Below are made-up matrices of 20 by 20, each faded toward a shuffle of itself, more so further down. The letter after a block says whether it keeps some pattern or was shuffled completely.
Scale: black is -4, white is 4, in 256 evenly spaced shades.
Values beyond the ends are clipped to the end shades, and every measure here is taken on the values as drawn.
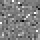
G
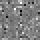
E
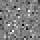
G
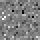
G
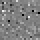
G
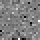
E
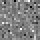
G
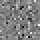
E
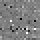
E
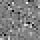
G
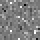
G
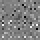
E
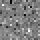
G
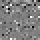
E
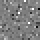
G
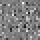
E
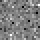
G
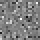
E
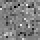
E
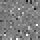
G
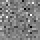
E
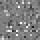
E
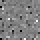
G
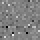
E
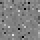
G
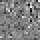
E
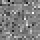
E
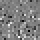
E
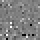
E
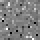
G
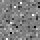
G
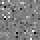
G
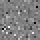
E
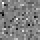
G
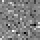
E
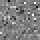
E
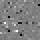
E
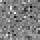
E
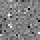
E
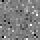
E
